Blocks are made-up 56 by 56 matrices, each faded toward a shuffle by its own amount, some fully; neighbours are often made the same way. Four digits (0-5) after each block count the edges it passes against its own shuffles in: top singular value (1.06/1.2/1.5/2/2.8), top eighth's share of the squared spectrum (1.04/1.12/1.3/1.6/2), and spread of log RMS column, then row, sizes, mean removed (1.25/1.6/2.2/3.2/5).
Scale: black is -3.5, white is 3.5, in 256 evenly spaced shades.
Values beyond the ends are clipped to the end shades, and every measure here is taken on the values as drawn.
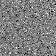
2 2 0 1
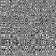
4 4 2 2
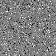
3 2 0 0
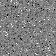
0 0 0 0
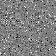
3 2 0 1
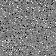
2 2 0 0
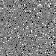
3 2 1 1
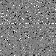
3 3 0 1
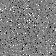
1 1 0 0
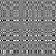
5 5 3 4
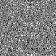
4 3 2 2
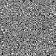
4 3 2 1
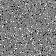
0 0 0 0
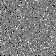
1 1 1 0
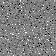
0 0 0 0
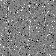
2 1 1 0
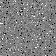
1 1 0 0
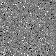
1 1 0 0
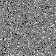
1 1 1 0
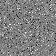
0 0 0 0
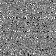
1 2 0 2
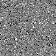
1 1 0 1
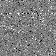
2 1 0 1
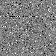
2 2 0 1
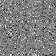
3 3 1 1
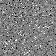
1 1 0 0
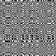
4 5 3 4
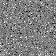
2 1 0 0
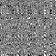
4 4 2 3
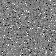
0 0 0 0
